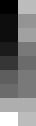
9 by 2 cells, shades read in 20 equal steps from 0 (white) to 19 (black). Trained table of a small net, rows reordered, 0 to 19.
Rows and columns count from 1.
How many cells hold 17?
1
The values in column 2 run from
5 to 11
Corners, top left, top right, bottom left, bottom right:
19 5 0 5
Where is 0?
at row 9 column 1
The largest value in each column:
19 11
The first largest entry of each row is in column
1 1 1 1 1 1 1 1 2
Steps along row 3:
down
